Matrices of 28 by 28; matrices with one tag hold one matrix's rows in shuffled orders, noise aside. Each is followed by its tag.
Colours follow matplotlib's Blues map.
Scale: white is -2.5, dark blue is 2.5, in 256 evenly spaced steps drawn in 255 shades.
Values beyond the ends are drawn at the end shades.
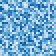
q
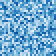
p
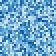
q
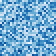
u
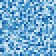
q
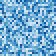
u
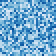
p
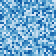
u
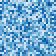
u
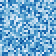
q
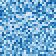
u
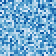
p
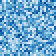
u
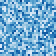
u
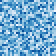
q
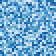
u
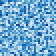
q
